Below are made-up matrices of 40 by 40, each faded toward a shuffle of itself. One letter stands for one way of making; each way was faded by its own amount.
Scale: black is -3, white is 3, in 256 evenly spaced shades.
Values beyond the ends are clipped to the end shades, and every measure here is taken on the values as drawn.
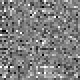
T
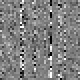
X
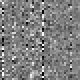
X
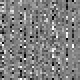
X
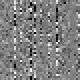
X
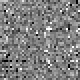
T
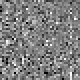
T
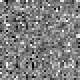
T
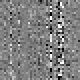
X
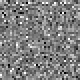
T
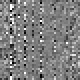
X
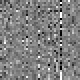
X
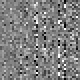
X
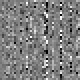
X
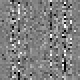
X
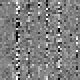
X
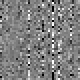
X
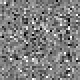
T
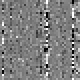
X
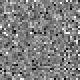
T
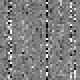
X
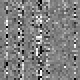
X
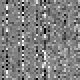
X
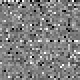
T
